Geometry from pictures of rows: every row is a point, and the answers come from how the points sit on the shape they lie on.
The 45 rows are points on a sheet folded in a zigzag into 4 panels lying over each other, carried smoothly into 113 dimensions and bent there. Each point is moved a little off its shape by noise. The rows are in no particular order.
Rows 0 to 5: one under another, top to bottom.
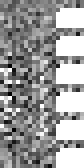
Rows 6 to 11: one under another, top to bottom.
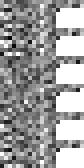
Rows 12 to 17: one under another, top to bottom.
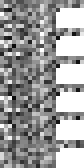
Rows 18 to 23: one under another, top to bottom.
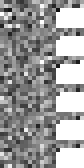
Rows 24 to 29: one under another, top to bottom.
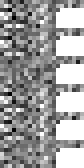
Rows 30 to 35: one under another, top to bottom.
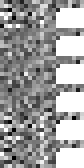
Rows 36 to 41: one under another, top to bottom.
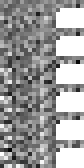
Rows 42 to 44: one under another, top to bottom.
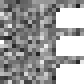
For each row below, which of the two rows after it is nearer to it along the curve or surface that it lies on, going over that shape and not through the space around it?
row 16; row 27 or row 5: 5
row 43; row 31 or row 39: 31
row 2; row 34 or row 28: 34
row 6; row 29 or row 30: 30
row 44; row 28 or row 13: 28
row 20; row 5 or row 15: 15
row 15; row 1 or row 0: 1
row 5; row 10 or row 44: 44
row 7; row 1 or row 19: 1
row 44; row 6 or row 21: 21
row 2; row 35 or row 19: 19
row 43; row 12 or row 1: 12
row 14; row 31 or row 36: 31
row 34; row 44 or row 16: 16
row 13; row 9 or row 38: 38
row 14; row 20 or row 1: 20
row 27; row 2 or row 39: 39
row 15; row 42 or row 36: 42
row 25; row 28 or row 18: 28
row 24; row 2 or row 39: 39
